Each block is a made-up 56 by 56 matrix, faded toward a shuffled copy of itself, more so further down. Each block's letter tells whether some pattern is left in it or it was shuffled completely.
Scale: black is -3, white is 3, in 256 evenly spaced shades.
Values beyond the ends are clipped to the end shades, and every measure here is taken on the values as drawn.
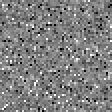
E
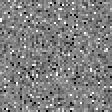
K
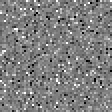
E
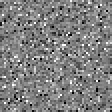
E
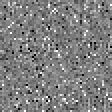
K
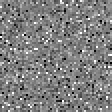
E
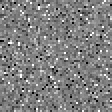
E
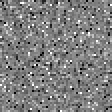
K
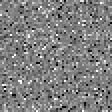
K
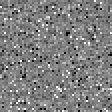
E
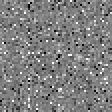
K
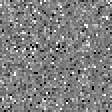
K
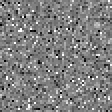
E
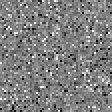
E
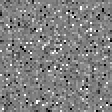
E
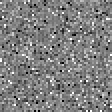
E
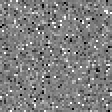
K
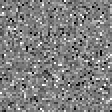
E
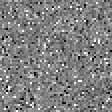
E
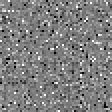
K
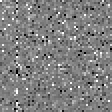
K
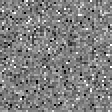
E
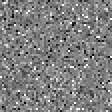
E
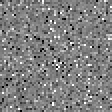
E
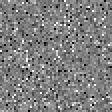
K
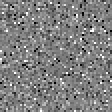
E
